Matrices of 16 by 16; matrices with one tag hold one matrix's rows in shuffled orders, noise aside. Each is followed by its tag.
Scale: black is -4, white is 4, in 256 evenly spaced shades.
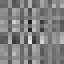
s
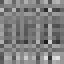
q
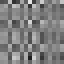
s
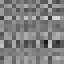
q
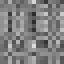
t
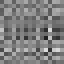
q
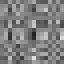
t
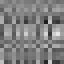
q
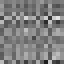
q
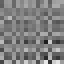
q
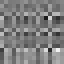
q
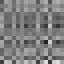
q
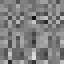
t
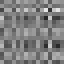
q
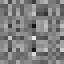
t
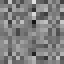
t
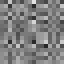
t
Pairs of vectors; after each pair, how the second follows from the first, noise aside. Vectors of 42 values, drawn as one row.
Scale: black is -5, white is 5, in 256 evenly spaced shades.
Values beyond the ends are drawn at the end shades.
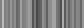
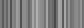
negated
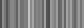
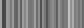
wrapped around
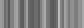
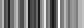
scaled up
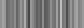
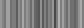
reversed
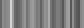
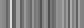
sign-scrambled
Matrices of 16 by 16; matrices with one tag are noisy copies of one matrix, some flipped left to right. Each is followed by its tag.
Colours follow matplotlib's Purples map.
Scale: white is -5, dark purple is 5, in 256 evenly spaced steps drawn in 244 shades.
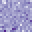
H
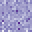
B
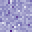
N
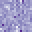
N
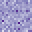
B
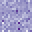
B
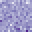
H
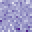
H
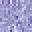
N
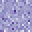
B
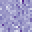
N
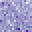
H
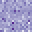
B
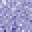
H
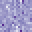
N
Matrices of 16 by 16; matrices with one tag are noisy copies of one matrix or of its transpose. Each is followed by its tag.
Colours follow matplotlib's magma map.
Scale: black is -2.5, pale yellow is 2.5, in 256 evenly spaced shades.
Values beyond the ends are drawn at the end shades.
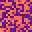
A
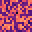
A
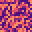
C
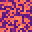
A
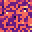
C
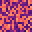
A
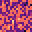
A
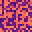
C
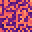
C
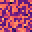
C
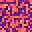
C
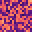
A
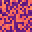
A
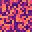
A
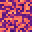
A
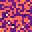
A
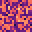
A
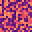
C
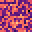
C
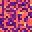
C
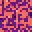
C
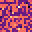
C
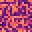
C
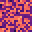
A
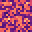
A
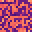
C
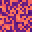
A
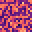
C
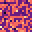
C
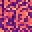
C
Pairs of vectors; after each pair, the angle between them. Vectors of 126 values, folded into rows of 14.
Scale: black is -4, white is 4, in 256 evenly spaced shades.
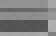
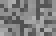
orthogonal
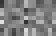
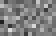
partly opposed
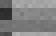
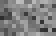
partly aligned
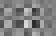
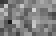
partly opposed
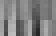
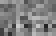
partly opposed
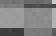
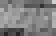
nearly parallel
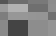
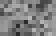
partly aligned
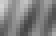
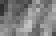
nearly opposite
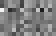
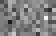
orthogonal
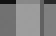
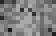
partly aligned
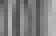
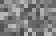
orthogonal
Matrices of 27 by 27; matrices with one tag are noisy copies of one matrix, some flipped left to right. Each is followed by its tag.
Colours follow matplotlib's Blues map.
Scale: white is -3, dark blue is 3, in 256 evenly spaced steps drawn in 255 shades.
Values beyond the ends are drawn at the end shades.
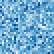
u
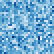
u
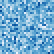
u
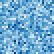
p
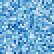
p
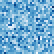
u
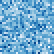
p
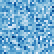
u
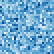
u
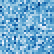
u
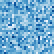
u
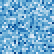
p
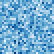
p
